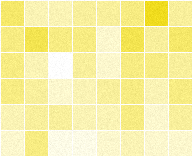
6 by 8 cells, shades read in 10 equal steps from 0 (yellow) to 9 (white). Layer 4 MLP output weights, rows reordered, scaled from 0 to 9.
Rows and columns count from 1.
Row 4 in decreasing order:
7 6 6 5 5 4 4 4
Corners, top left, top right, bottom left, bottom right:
3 5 7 7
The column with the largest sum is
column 3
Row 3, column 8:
5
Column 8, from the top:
5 3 5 4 5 7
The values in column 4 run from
4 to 8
